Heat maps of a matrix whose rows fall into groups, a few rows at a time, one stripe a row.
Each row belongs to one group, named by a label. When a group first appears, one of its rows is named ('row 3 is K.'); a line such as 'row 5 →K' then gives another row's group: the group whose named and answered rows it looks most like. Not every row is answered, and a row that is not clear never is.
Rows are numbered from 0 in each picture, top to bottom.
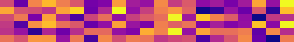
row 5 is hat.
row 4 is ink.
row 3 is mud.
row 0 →mud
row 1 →mud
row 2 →ink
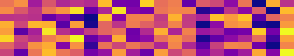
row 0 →ink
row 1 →mud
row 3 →hat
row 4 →mud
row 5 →mud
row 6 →hat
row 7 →mud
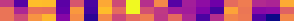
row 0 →hat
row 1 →hat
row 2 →hat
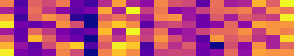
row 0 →mud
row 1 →hat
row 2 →mud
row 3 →mud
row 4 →hat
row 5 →hat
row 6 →mud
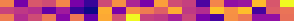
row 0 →mud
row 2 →hat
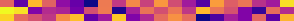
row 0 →hat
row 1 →ink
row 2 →mud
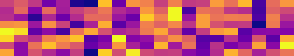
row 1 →ink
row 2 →ink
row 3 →ink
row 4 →ink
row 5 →mud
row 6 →mud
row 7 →hat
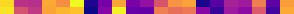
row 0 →mud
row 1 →mud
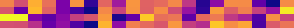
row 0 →hat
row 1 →hat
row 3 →hat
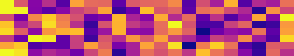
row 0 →ink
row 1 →ink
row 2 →mud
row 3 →mud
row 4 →mud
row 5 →hat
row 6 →ink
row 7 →ink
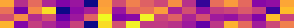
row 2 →ink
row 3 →hat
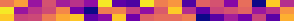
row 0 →ink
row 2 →mud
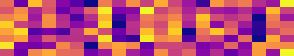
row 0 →hat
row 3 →ink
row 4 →ink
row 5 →ink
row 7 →mud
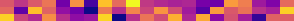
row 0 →hat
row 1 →hat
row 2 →ink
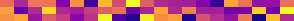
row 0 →hat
